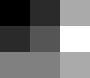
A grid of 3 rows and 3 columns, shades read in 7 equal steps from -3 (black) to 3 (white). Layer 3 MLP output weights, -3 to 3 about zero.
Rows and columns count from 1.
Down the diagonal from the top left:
-3 -1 1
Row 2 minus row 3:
-2 -1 2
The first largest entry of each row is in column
3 3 3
